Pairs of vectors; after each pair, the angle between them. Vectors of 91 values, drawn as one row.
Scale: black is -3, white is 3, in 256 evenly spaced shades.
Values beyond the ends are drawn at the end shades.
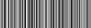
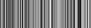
orthogonal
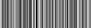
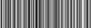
orthogonal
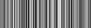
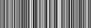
nearly parallel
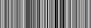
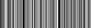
partly opposed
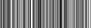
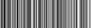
partly aligned
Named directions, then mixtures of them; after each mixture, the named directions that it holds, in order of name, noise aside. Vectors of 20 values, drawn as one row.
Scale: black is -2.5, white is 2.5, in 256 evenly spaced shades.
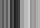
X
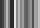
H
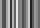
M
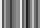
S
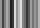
H, S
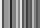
M, S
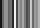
H, M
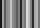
S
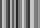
M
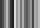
H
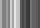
X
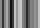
H, S
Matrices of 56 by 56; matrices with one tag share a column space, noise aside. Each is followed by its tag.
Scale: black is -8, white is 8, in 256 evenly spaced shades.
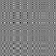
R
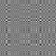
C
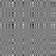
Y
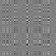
C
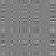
C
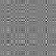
C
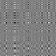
R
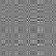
C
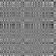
Y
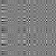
C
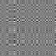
C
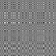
R
